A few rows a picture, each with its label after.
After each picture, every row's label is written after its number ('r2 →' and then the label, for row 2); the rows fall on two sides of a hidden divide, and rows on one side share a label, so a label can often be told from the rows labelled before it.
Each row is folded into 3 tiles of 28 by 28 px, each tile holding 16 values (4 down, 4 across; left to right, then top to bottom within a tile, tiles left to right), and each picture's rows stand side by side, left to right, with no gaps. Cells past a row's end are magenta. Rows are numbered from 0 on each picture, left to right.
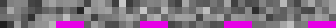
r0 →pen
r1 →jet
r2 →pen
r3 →pen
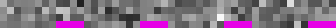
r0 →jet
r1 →pen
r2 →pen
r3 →jet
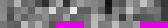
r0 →pen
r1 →pen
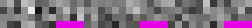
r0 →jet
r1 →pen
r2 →pen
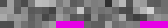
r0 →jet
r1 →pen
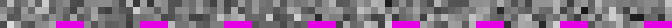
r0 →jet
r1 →pen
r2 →pen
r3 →pen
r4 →jet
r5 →pen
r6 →pen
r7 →jet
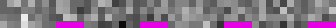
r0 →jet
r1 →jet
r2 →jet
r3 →jet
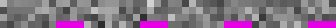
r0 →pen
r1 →jet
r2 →jet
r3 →jet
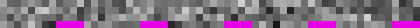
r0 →pen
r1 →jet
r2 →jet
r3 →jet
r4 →pen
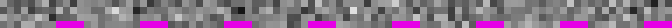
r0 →jet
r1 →jet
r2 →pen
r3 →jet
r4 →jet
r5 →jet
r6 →jet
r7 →jet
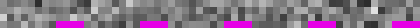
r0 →jet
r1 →jet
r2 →pen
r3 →jet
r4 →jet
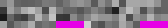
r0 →pen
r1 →pen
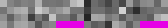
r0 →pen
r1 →pen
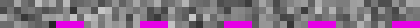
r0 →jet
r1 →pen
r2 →jet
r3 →jet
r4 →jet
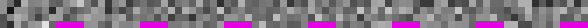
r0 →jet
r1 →pen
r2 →pen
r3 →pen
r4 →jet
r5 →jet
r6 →jet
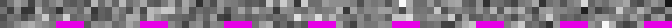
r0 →pen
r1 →jet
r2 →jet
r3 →pen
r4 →jet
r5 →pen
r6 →pen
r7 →jet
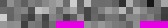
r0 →pen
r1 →pen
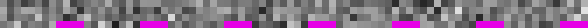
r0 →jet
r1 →jet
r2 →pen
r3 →jet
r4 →jet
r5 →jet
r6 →jet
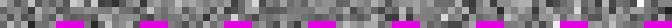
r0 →pen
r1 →jet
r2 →pen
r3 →pen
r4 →jet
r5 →jet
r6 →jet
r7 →pen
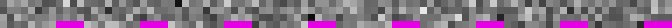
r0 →jet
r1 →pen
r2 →pen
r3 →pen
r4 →jet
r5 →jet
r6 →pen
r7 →jet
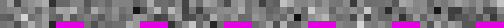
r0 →jet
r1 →jet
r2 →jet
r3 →pen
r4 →jet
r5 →pen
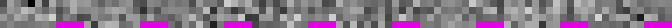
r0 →jet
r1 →jet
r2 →pen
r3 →pen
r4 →pen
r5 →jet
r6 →pen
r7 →jet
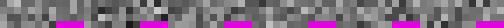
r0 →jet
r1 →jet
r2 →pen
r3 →pen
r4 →pen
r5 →jet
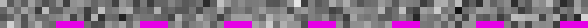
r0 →pen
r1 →pen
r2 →pen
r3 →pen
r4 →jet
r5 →jet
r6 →pen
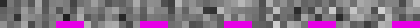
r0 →jet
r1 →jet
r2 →jet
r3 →jet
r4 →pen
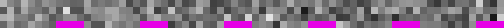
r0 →jet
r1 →jet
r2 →jet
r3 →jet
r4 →pen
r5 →pen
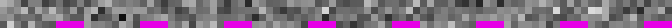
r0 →pen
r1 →jet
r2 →jet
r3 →pen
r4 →pen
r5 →jet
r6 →pen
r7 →jet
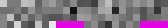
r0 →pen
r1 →jet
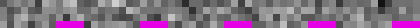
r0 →jet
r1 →pen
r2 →pen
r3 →pen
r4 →jet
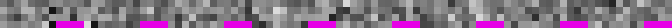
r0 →jet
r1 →jet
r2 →jet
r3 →jet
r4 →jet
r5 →pen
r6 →pen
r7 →pen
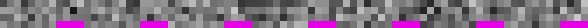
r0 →pen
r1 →jet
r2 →jet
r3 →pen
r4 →jet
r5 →pen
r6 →pen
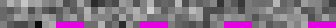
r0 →jet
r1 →jet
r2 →jet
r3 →jet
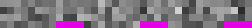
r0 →pen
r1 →jet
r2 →pen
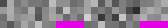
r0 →jet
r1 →jet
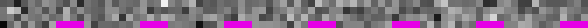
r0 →pen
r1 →pen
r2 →jet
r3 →jet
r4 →pen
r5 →jet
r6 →pen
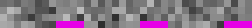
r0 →jet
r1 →jet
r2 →pen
